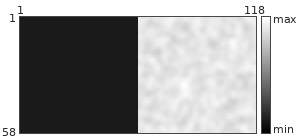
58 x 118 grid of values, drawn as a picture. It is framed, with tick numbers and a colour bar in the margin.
The table splits into one row of 2 panels. Panel 1,1: very low, flat. Panel 1,2: very high, blotchy, faint in contrast.
